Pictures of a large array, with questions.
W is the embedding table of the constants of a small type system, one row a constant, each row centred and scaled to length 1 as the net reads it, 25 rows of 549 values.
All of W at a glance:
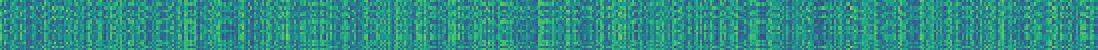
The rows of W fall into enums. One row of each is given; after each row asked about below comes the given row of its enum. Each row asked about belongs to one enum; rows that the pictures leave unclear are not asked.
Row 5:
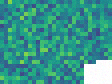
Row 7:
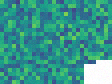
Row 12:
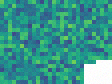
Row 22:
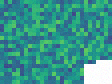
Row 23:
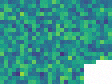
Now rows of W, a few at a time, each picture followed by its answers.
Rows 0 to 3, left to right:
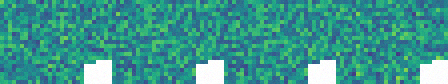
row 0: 12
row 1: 22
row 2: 22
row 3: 23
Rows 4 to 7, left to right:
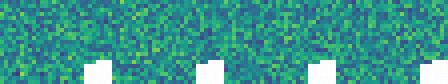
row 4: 23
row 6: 12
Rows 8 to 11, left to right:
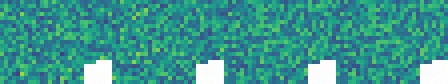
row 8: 23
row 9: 5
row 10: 22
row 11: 22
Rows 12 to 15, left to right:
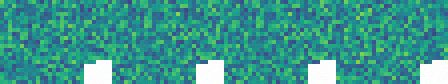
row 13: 7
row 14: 7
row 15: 5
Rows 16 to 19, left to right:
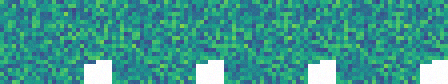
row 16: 7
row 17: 12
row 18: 12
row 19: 12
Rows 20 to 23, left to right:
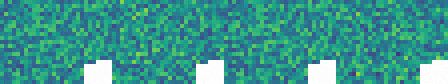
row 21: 5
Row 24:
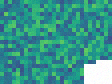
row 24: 22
